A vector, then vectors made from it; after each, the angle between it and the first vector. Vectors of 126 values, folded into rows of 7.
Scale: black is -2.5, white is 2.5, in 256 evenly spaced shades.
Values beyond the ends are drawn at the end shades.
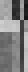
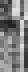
nearly opposite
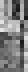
nearly parallel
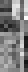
nearly opposite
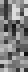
partly opposed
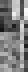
nearly opposite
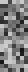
orthogonal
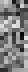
partly aligned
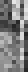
nearly opposite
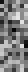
partly opposed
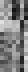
nearly parallel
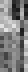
nearly parallel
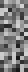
orthogonal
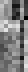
nearly parallel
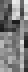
nearly opposite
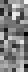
partly opposed
